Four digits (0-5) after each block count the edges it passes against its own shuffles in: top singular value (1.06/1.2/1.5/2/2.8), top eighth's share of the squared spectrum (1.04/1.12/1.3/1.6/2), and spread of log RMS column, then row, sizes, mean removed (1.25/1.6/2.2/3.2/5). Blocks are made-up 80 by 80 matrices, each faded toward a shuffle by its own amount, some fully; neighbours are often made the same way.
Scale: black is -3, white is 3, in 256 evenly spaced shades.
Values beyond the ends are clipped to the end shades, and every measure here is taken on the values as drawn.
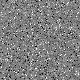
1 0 0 0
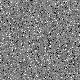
1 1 0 0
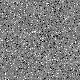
1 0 0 0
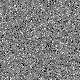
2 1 0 0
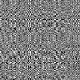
5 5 3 3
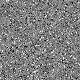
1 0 0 0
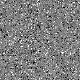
2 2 2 0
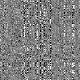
4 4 4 2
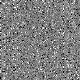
3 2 2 1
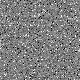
2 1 0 0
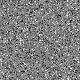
2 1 0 0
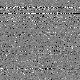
3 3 0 3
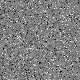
0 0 0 0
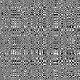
5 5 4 4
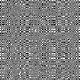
5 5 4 4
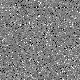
2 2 0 1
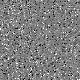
3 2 1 0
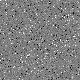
0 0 0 0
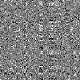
4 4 2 2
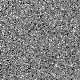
1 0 0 0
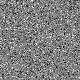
0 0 0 0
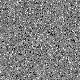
2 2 0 1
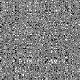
4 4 2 2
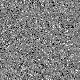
3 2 1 1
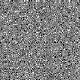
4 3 2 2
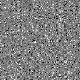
4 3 2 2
